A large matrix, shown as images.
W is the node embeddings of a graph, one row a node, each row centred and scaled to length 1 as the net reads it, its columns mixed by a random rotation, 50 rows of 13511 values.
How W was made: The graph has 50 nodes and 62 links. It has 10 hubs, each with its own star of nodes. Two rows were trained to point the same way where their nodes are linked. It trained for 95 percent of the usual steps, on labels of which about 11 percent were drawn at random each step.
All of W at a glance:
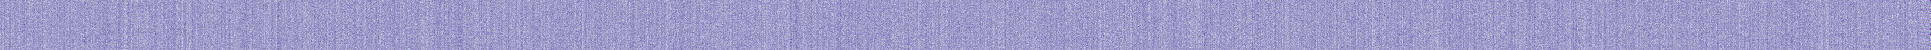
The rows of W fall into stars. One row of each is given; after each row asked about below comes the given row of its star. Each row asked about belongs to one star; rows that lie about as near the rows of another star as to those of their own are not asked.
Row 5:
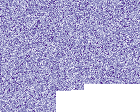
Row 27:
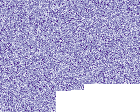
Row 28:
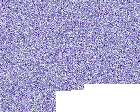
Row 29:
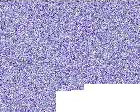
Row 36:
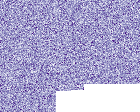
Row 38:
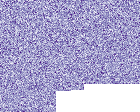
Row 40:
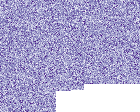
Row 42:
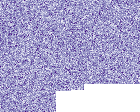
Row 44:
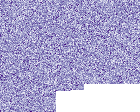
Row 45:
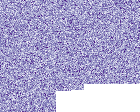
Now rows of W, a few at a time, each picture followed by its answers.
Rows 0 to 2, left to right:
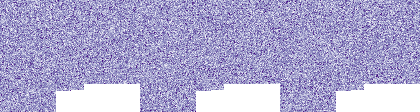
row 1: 45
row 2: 38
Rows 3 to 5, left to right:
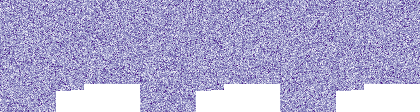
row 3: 29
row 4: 36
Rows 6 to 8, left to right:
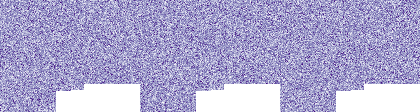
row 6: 29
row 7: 5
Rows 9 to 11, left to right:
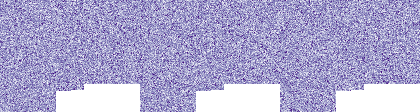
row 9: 38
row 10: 44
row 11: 27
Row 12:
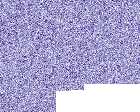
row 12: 42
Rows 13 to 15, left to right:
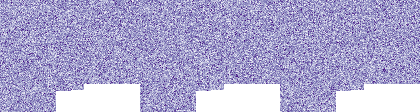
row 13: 45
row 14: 5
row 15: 29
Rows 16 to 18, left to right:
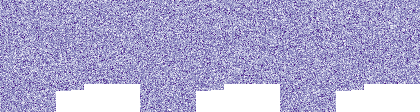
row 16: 28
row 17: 5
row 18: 42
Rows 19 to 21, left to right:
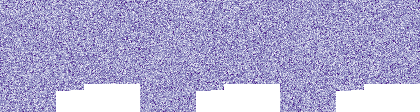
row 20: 38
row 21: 36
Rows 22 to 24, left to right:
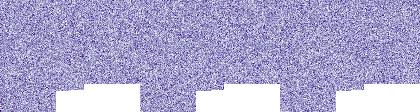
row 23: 40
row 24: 27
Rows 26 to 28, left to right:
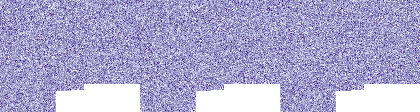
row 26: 42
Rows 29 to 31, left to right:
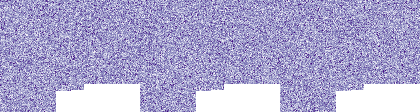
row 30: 40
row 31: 45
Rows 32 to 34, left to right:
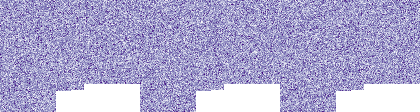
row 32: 28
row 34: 45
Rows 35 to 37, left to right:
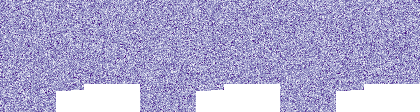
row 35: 44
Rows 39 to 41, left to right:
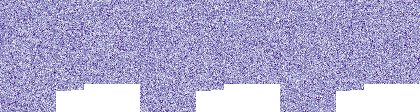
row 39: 42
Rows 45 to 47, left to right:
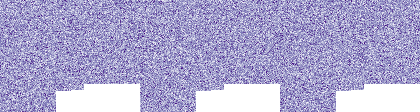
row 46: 28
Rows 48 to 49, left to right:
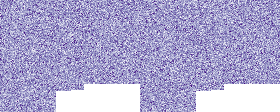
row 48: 44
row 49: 28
